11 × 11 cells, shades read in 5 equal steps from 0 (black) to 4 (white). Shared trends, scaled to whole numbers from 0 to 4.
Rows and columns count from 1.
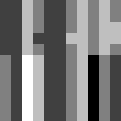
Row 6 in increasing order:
0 1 1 1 1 2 2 2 3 3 4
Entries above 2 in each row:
3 3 4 5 3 3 3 3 3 3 3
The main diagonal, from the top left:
1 1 3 1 1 1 2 3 0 2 1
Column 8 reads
3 3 3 3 3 3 3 3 3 3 3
